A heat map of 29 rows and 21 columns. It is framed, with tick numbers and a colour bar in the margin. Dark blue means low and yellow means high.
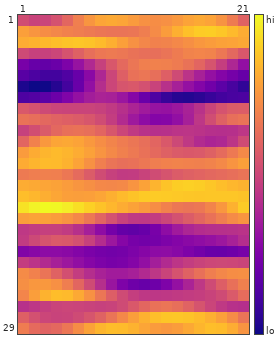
Ninth with the highest average: middle left. Stripes: horizontal, repeating 2 times. Grain: streaks across.
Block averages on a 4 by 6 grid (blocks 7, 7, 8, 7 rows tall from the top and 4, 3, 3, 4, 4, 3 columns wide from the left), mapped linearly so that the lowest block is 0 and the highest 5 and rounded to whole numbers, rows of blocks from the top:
0 2 4 5 4 2 / 4 4 3 1 0 2 / 5 4 2 2 3 4 / 4 3 2 2 4 4
